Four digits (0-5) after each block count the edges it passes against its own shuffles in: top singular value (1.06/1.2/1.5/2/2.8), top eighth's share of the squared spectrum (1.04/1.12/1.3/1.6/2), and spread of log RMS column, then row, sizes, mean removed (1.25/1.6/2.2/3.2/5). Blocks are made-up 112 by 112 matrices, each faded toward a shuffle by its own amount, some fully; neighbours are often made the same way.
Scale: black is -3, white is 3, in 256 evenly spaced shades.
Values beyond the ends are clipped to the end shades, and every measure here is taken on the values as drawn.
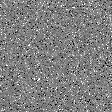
1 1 0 0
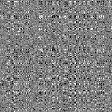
5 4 3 3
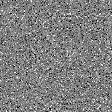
3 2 1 1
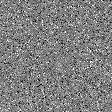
1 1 0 0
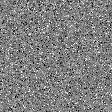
2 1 0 0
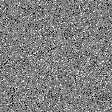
3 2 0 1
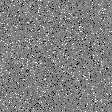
3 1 0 0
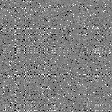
5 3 2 2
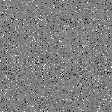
4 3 1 1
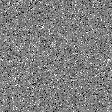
3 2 1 0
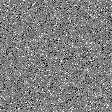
0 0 0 0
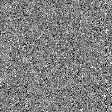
1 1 3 0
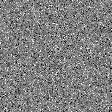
0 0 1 0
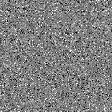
3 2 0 1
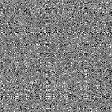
4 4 2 3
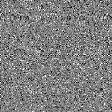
4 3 2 2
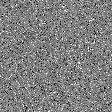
0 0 0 0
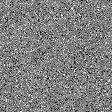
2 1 0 0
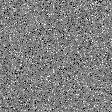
0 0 0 0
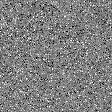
2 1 0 0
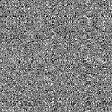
4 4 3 3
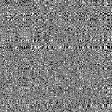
5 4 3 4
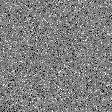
2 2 0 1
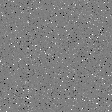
2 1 0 0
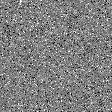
2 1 0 0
